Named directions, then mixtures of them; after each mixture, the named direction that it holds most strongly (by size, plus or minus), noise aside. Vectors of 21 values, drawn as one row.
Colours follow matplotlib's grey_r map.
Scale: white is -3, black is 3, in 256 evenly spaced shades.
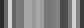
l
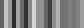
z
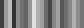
z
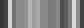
l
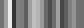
z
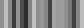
z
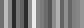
z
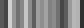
l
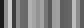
l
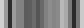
l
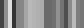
l
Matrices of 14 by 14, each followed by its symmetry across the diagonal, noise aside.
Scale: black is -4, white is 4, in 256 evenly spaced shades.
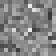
neither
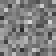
antisymmetric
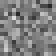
antisymmetric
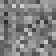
antisymmetric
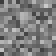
neither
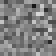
neither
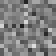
antisymmetric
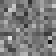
neither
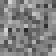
neither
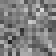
antisymmetric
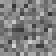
neither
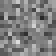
antisymmetric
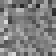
antisymmetric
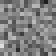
antisymmetric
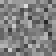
neither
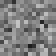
neither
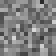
neither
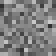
antisymmetric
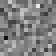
antisymmetric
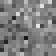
antisymmetric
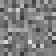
neither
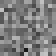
neither
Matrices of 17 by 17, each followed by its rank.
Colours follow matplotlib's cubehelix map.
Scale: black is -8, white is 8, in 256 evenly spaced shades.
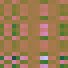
one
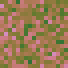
full rank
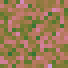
full rank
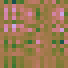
two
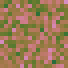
full rank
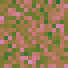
full rank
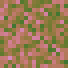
full rank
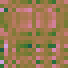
two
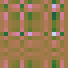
one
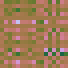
two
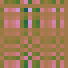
one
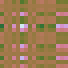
one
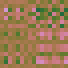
two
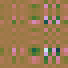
one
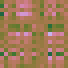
two
